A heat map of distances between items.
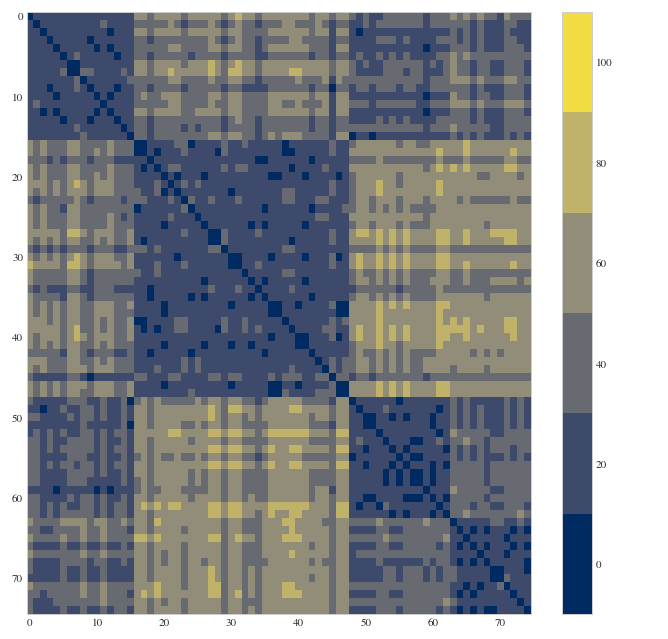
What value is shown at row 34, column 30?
20
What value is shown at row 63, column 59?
60
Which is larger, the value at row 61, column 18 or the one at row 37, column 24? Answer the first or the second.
the first
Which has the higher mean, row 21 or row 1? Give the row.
21
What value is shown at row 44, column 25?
40
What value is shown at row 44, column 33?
20
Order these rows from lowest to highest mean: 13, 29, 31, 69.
13, 29, 69, 31
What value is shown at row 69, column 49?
20
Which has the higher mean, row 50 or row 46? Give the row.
46
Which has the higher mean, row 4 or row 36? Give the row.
36
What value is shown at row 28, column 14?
40
